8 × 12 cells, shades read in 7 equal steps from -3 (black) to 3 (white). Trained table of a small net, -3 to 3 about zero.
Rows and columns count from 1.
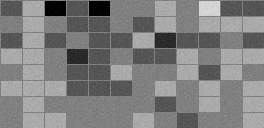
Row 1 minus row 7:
-1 0 -3 -1 -3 0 0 2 0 1 -1 -2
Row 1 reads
-1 1 -3 -1 -3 0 0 1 0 2 -1 -1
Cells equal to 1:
31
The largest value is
2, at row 1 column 10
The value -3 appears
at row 1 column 3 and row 1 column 5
